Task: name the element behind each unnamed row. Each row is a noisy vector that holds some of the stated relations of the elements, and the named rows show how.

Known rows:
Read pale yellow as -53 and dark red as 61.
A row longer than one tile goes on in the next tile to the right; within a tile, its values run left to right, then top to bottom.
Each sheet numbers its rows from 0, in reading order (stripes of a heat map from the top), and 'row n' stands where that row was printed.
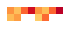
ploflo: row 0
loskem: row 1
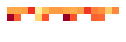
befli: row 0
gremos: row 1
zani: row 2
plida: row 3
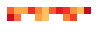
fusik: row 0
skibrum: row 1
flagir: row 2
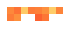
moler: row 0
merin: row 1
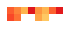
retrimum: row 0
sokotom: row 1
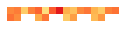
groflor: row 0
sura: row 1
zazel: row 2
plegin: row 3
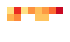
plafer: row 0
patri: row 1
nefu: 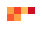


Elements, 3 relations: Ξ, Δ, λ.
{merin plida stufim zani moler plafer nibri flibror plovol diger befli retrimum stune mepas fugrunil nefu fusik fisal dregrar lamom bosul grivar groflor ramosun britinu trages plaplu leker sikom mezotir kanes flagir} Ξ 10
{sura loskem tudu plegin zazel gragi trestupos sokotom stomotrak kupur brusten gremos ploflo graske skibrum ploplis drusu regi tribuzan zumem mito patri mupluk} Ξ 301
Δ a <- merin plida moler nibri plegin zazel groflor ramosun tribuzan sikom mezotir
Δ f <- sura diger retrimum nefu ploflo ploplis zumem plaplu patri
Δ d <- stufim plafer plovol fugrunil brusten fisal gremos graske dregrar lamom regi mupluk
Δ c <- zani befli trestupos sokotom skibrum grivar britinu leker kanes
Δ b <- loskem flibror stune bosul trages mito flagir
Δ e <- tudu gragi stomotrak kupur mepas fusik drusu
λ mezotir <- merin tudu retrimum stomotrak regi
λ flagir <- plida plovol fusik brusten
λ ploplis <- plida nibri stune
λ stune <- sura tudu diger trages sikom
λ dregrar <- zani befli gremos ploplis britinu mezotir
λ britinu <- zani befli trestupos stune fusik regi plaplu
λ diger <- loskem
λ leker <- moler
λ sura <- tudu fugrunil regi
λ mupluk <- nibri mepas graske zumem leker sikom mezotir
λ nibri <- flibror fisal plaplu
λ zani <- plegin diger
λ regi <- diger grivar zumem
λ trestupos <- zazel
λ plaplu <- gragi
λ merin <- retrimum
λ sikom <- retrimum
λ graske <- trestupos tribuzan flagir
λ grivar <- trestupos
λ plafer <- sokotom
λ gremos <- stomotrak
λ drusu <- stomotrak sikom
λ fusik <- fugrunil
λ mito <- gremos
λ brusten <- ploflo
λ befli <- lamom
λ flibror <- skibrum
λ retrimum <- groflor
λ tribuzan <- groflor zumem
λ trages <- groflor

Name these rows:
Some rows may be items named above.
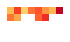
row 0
ramosun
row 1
trages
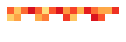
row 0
zumem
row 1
sura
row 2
kanes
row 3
fusik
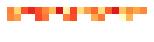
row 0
trestupos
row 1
retrimum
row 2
dregrar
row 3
sura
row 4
mupluk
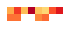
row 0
bosul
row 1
ploplis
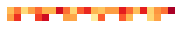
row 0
lamom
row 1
stune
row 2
tudu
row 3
brusten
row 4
leker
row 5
mito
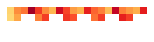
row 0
mito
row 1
flagir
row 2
diger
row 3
flibror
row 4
plaplu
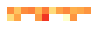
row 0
tribuzan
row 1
lamom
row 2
graske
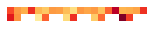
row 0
grivar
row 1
brusten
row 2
regi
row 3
loskem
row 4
britinu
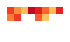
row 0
flagir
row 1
leker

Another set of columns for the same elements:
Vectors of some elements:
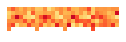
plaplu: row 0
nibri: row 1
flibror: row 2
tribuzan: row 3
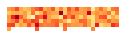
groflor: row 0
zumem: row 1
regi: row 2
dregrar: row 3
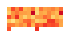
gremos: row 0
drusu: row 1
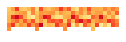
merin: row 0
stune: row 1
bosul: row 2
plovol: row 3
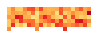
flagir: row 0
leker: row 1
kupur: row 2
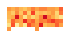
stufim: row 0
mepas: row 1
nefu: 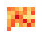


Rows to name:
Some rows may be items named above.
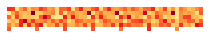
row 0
sokotom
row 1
retrimum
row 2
ploflo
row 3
ploflo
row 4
tudu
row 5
patri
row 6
britinu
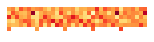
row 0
brusten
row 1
kanes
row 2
ramosun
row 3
trestupos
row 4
mupluk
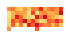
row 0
kanes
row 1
loskem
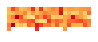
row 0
trages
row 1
mito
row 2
fusik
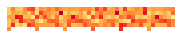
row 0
flagir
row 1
graske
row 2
fusik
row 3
gremos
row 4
mito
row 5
fusik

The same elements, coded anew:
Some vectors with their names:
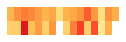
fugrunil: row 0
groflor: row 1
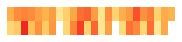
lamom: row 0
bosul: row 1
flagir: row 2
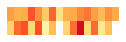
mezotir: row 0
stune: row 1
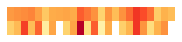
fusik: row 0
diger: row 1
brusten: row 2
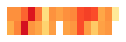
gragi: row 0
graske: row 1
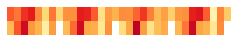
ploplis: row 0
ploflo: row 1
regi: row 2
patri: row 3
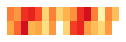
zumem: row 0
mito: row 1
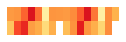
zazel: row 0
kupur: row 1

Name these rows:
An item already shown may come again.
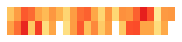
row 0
flibror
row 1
kanes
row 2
tribuzan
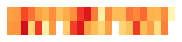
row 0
plaplu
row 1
mito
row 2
dregrar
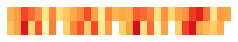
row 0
nefu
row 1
ramosun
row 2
retrimum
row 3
loskem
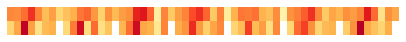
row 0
regi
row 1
trages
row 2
patri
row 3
mupluk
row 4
dregrar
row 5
trestupos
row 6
tudu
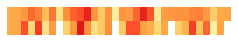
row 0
mepas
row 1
gremos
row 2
tribuzan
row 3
fusik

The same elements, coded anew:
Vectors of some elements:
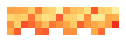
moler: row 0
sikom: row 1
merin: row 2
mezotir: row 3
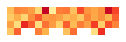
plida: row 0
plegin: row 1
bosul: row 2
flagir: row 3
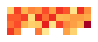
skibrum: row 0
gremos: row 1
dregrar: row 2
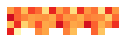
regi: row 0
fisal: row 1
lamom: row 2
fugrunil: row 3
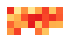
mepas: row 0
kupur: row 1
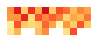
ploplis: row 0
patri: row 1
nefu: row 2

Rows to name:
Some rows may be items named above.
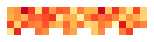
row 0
flagir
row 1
trestupos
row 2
trages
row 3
ploflo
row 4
kanes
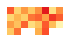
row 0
retrimum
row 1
zumem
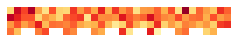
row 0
brusten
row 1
kanes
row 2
trestupos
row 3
loskem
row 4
tudu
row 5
regi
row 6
tribuzan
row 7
fusik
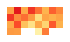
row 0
mito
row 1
plaplu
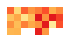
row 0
stune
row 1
mupluk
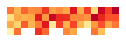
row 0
plaplu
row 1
graske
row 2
loskem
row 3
brusten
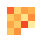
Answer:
diger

